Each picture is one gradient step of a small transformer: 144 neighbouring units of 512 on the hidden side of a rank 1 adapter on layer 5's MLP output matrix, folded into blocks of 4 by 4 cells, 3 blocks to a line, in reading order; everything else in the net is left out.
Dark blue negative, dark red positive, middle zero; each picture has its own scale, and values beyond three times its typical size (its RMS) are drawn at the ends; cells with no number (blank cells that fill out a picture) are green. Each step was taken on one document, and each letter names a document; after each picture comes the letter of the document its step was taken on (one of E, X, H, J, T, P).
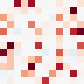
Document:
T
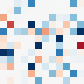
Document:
T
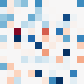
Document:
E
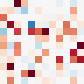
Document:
T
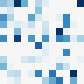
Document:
E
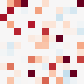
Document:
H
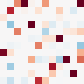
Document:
H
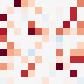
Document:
T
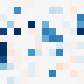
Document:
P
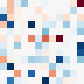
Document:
H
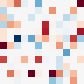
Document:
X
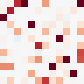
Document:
H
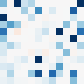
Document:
X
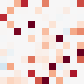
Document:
H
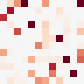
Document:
H
